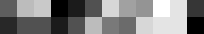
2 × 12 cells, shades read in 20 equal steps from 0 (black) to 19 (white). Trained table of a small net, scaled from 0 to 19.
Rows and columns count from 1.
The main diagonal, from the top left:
7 6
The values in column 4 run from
0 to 2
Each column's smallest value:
3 6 6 0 2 6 9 8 11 17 17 0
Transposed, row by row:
7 3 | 14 6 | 15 6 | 0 2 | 2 6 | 6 14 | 16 9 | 12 8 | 11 16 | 19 17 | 17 17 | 4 0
